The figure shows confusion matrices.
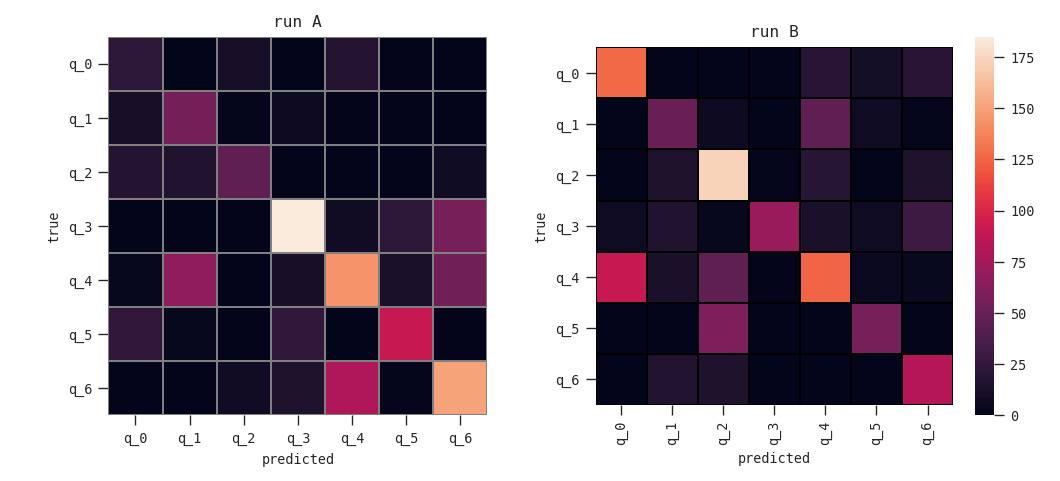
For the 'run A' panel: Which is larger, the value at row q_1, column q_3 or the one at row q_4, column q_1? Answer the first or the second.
the second
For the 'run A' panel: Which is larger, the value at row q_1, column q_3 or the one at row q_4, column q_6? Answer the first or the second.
the second
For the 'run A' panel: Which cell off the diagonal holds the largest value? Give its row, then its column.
q_6, q_4
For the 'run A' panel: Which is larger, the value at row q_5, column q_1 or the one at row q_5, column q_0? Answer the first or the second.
the second
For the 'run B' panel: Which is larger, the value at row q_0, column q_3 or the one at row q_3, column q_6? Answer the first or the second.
the second
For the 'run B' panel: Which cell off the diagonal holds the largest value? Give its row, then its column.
q_4, q_0
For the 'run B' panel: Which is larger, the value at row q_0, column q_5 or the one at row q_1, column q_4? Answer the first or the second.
the second
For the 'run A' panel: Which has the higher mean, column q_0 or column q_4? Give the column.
q_4
